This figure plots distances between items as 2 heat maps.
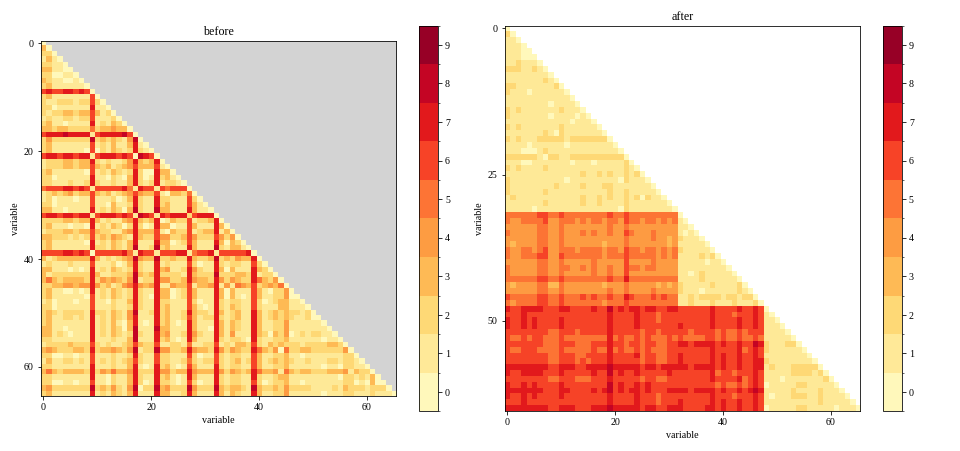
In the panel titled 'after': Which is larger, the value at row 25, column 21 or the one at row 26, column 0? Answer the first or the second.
the second
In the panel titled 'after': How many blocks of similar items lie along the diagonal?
3
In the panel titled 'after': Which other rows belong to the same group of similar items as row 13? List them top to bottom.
0, 1, 2, 3, 4, 5, 6, 7, 8, 9, 10, 11, 12, 14, 15, 16, 17, 18, 19, 20, 21, 22, 23, 24, 25, 26, 27, 28, 29, 30, 31
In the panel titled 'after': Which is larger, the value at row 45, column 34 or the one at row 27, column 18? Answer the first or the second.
the second
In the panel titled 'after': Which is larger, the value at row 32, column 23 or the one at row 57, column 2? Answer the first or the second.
the second
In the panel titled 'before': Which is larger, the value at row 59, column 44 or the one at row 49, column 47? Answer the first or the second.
the first
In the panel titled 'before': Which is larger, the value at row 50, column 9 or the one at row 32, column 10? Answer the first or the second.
the first
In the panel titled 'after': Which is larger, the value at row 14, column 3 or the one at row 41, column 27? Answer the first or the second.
the second
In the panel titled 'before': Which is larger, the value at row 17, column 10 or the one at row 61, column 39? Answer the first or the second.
the second
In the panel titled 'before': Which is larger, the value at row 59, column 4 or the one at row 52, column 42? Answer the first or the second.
the first
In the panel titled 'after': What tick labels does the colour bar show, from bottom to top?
0, 1, 2, 3, 4, 5, 6, 7, 8, 9
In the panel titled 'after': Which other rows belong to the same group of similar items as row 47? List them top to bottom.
32, 33, 34, 35, 36, 37, 38, 39, 40, 41, 42, 43, 44, 45, 46
